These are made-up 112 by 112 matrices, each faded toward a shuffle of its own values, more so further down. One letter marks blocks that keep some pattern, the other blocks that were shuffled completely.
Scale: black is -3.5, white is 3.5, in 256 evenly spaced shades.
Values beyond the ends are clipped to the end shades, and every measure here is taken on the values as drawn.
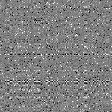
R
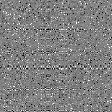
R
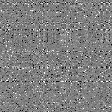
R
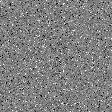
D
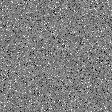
D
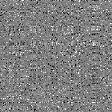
R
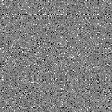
R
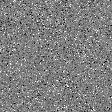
D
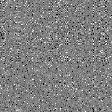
R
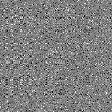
R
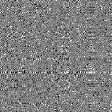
R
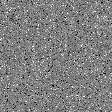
D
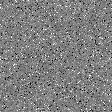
D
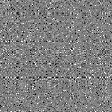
R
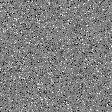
D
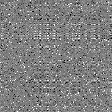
R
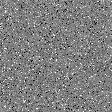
D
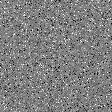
D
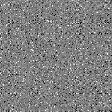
R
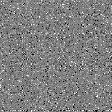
R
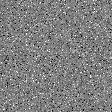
D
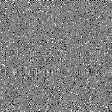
R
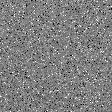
D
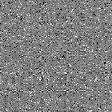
R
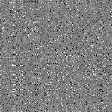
R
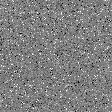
D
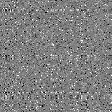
R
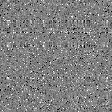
R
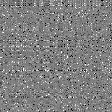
R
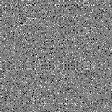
R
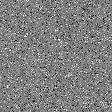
D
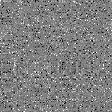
R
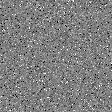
D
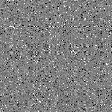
R
